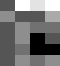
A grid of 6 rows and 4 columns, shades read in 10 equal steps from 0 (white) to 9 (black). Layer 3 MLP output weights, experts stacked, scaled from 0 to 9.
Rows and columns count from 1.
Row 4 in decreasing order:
9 6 6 4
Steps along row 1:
down up down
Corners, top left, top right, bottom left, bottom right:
6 0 6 4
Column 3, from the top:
1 6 5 9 9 5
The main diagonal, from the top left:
6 6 5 6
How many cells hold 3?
1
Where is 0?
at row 1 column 2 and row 1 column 4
